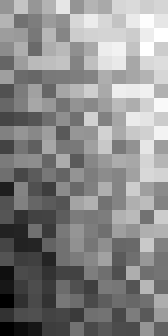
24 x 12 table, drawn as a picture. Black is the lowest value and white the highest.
Neither half mirrors the other. The field climbs toward the top right. The bottom left is the ninth with the lowest average. No regular stripes run through it. The top right is the ninth with the highest average.
